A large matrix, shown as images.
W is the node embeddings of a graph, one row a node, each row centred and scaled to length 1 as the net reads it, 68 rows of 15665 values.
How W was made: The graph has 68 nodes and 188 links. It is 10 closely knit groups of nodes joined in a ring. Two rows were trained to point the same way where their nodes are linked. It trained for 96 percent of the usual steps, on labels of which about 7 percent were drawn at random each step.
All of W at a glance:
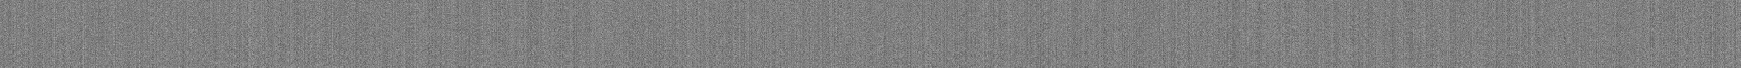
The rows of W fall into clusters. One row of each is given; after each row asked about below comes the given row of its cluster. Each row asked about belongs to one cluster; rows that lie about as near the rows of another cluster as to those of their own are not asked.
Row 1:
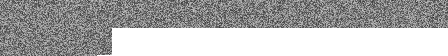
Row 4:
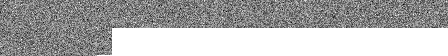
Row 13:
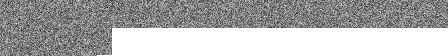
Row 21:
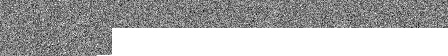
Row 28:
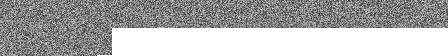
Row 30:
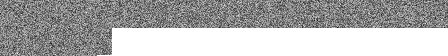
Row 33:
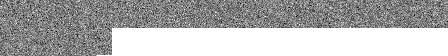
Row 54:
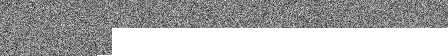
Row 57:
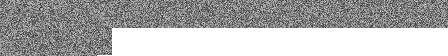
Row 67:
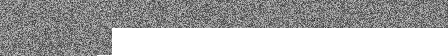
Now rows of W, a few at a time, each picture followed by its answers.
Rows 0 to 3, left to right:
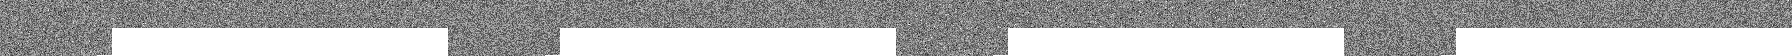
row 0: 13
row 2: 28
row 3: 57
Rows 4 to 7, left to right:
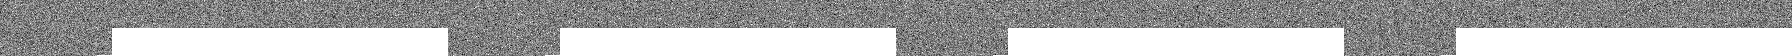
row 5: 21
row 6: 57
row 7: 57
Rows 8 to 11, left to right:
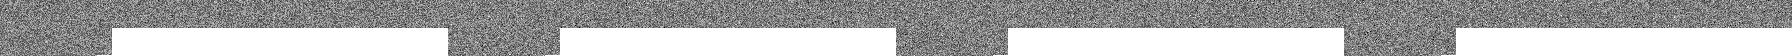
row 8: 4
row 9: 1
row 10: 4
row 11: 1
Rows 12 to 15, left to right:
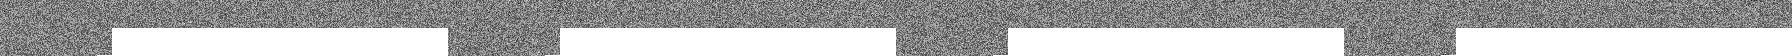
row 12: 28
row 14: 28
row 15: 30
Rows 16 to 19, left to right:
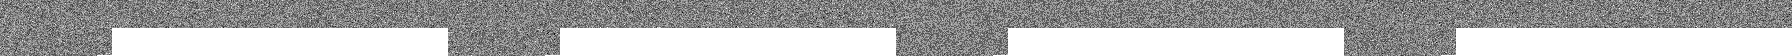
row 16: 54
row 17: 21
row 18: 1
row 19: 4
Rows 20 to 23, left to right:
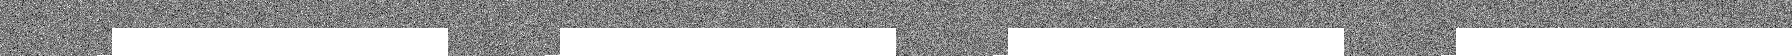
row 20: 1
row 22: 33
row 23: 28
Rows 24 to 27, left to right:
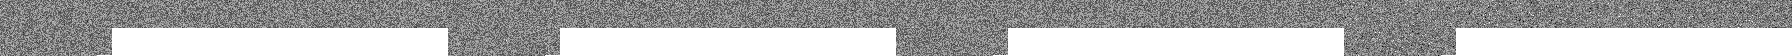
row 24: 13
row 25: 54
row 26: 4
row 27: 67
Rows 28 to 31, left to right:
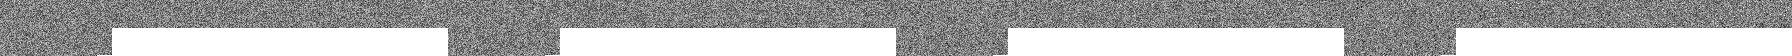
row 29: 30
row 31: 13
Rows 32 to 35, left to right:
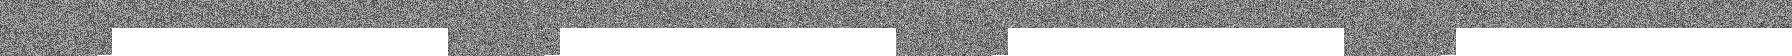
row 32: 1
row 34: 57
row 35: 13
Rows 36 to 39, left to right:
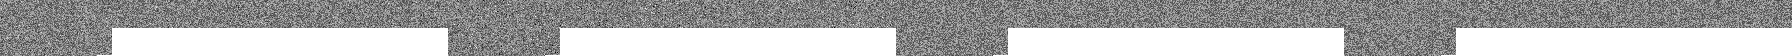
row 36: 33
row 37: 1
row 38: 54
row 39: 1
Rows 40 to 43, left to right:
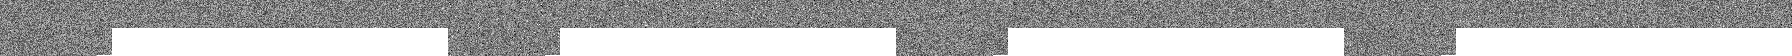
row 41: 57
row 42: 1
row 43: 4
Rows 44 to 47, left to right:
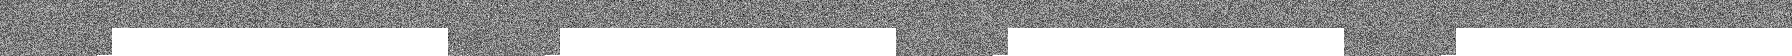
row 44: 54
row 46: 33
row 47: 4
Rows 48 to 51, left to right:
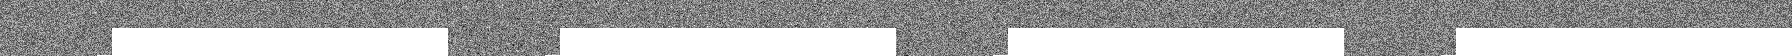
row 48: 21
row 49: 13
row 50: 33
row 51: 67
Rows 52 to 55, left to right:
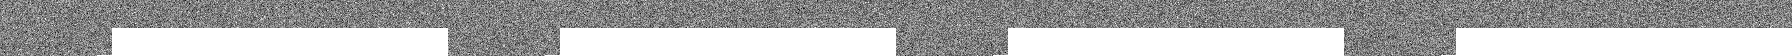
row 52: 67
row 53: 67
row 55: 4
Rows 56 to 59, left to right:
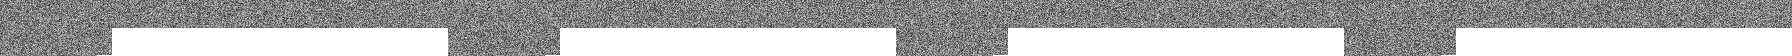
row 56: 4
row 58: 33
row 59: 13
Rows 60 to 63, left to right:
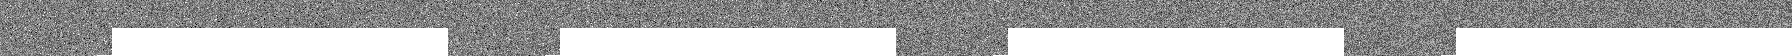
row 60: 67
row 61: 54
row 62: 21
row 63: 21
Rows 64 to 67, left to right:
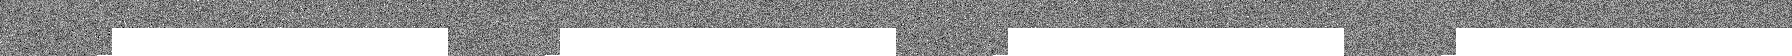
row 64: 57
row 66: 67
